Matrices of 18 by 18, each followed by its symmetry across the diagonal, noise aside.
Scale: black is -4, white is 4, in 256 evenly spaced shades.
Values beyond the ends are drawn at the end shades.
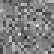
antisymmetric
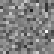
neither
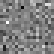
antisymmetric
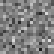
antisymmetric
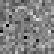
neither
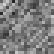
symmetric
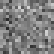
antisymmetric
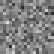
antisymmetric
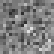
symmetric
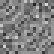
symmetric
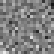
antisymmetric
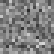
neither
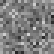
symmetric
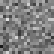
neither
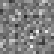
symmetric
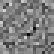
symmetric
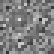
symmetric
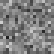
neither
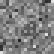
symmetric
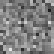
antisymmetric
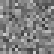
neither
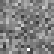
neither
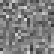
neither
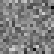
neither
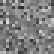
antisymmetric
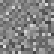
symmetric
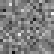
antisymmetric
